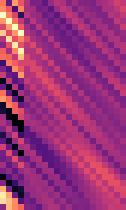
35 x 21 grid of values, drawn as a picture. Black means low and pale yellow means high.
Seam: vertical, 20% of the way across, the right part calmer. Grain: diagonal, down to the right. Odd rows or columns: none.
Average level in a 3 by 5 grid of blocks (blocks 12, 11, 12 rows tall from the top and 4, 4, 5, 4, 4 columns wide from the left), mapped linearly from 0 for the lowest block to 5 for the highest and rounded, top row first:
52112 / 02211 / 11122
